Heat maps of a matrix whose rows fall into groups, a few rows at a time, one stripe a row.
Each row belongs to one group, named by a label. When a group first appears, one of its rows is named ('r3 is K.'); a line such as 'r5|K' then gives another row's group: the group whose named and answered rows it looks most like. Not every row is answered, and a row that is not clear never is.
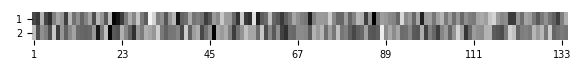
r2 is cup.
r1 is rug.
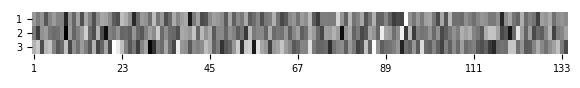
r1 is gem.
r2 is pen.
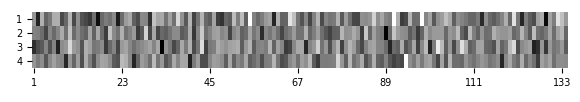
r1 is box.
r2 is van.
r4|gem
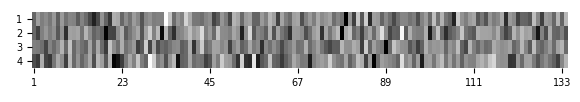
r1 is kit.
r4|rug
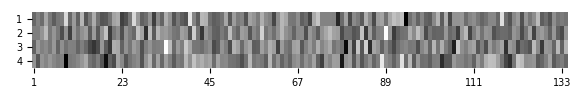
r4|pen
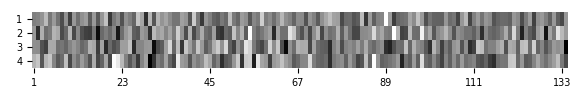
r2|box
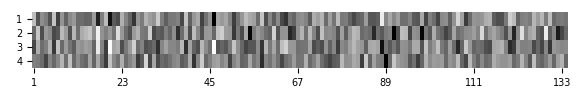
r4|van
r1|cup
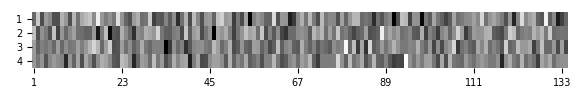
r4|gem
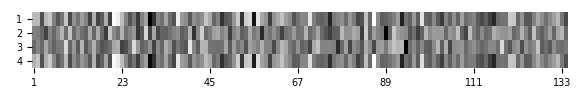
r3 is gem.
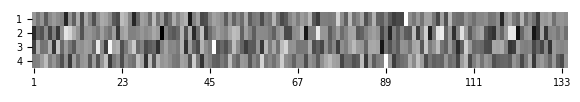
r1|gem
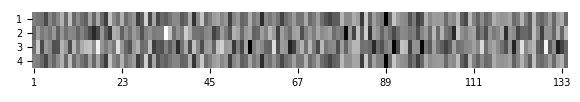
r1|van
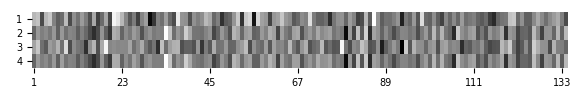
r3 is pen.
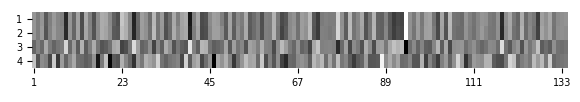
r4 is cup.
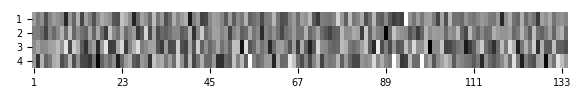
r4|box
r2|van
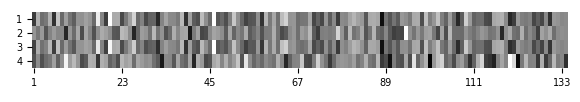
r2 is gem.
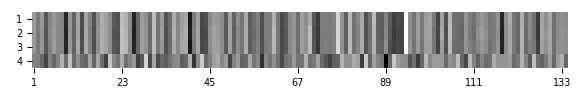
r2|gem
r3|gem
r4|van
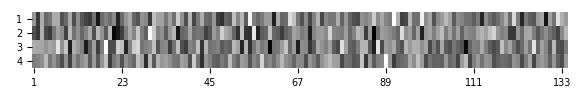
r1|box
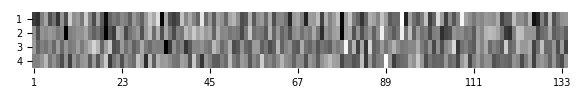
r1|pen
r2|pen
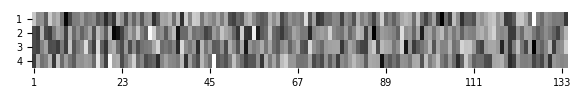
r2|rug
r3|pen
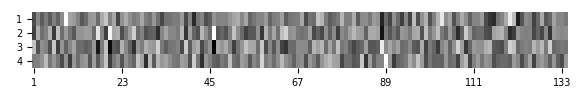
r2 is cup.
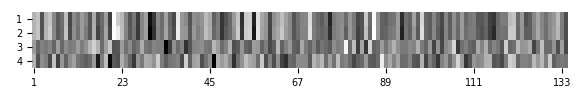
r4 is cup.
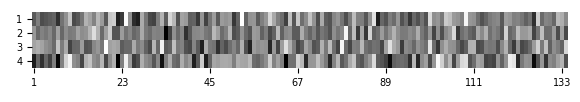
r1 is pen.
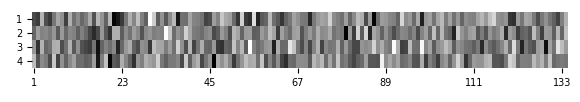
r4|cup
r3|box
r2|kit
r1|rug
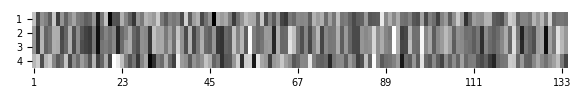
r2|box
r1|cup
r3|box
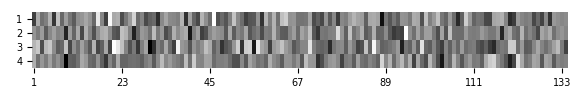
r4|pen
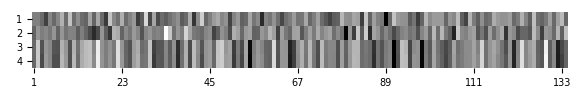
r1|van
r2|kit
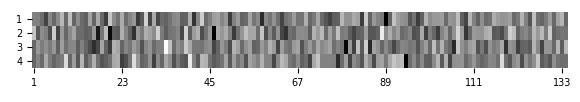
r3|kit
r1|van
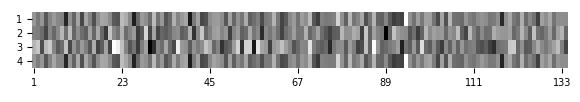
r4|gem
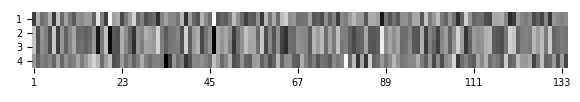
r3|cup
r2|cup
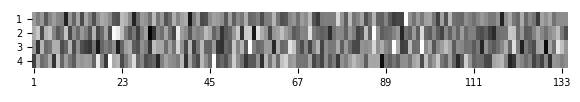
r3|box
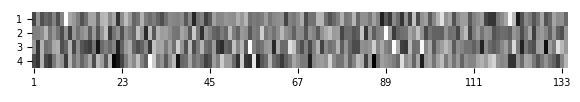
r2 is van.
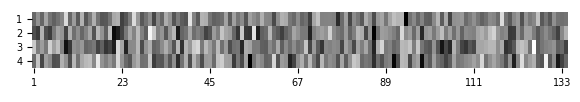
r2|rug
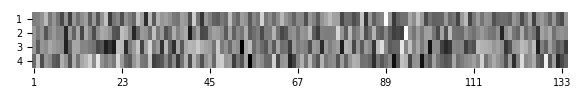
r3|pen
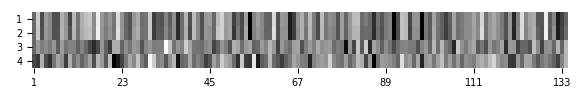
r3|kit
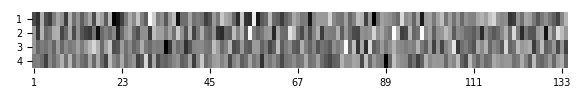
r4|van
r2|box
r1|rug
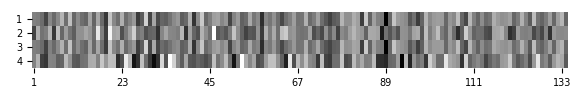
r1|van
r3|van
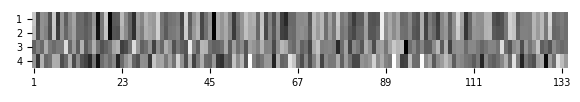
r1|cup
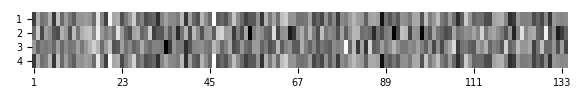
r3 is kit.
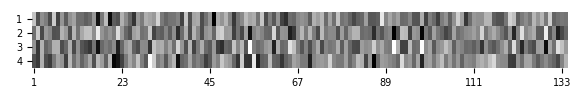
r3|box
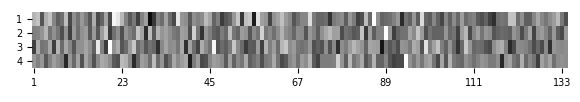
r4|gem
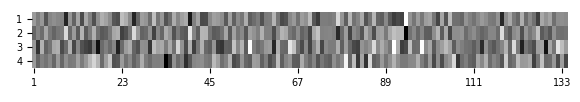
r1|gem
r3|box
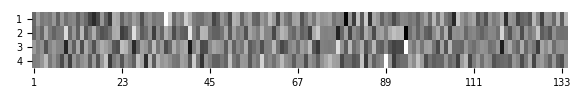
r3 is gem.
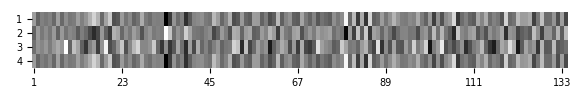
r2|kit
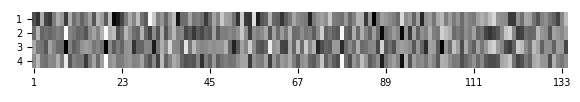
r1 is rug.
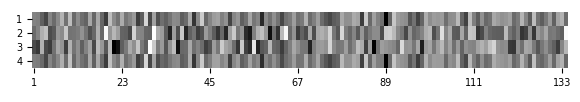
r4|van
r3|rug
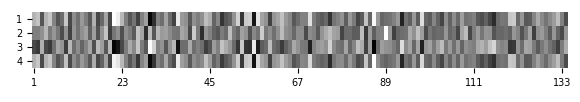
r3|rug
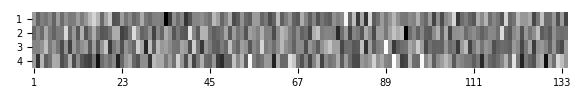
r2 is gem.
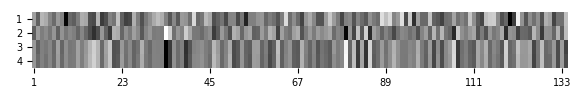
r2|kit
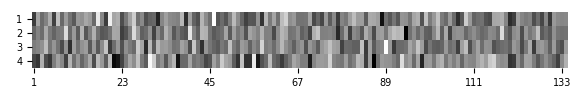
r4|rug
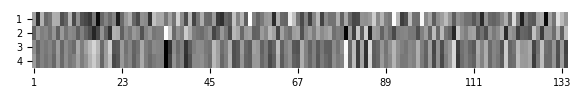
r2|kit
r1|box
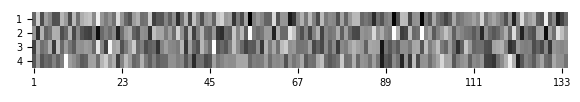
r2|box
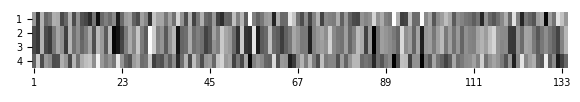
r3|rug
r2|rug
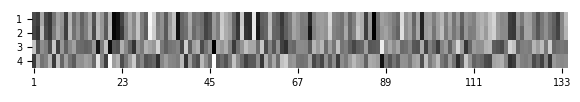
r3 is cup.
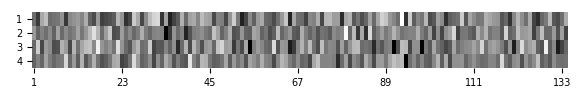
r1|pen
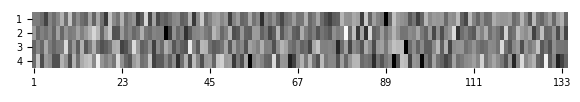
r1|van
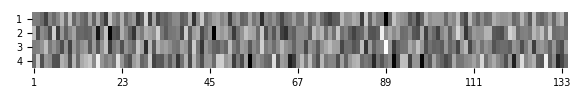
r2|cup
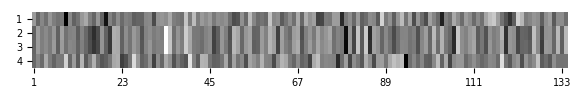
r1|pen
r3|kit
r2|kit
